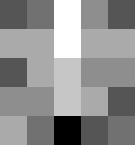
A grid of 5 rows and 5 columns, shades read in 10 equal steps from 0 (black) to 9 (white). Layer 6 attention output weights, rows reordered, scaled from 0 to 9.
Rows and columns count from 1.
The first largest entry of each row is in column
3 3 3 3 1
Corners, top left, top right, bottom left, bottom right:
3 3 6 4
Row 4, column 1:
5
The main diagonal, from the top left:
3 6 7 6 4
